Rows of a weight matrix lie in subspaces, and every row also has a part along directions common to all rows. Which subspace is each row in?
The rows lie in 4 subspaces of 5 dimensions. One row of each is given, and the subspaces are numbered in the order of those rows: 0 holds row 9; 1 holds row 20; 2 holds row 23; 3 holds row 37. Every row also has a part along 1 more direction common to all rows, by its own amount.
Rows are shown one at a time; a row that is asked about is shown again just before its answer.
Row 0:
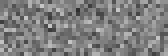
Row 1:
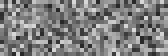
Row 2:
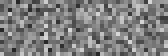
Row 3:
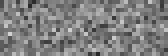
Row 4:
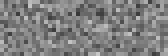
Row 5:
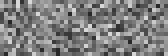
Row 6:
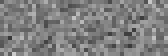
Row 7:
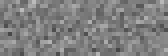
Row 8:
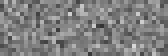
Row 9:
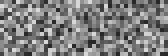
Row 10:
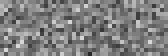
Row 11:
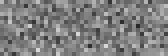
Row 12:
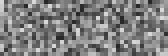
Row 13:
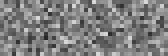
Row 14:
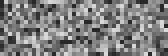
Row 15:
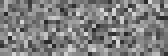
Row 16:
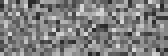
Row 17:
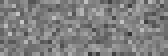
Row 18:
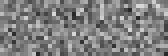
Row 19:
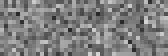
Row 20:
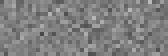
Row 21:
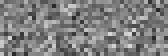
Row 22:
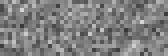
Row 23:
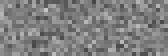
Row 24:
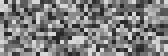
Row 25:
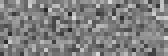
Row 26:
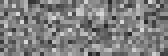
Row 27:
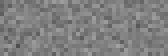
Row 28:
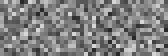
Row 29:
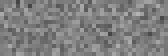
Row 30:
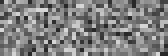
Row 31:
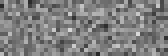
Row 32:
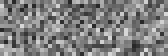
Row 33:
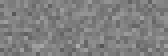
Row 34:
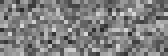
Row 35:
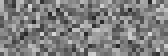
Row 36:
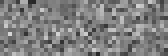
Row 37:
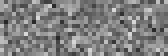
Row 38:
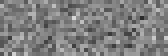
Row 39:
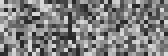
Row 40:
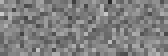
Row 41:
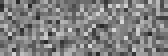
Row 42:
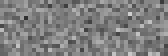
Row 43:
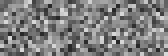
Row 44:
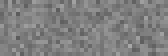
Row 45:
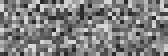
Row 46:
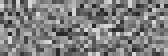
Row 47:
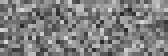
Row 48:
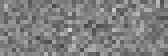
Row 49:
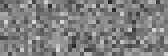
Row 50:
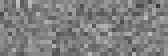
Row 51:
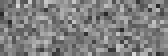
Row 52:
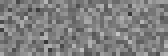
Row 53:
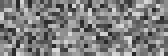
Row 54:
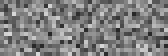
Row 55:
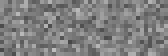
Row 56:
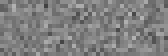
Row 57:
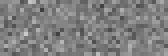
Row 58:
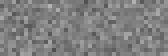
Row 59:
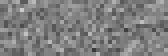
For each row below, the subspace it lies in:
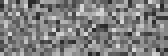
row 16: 3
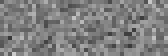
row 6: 3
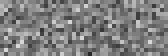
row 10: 2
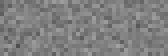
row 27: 2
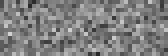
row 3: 1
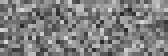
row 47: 1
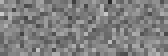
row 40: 2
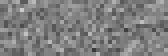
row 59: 1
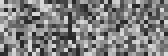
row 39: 2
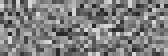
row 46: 2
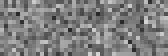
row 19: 0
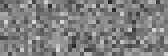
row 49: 3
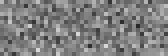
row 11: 2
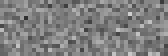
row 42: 0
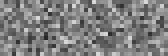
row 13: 2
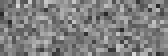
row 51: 2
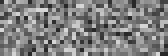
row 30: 0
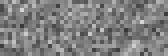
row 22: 1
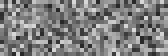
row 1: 0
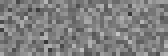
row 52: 0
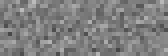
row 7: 1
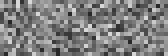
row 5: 2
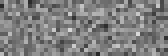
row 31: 3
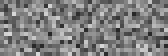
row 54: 3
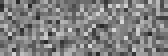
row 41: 0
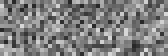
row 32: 1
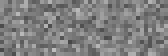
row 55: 0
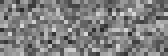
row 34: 1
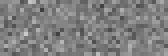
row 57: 1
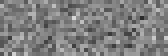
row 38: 3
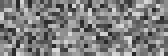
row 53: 2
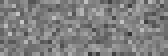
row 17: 0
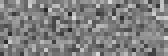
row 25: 3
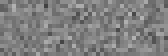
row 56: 3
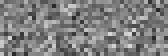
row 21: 3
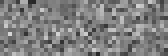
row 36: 1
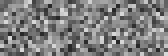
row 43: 3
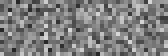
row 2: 0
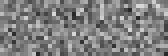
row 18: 1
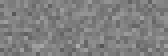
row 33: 3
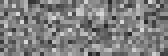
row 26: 0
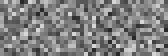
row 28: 1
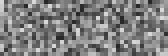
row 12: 2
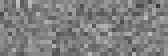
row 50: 2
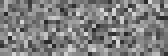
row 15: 3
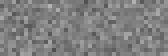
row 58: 0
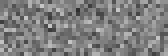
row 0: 0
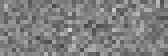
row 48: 3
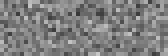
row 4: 0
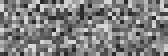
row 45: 1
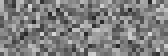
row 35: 1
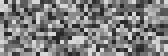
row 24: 3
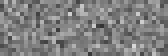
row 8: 1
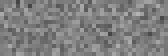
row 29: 2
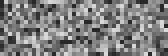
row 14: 2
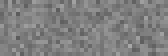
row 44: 0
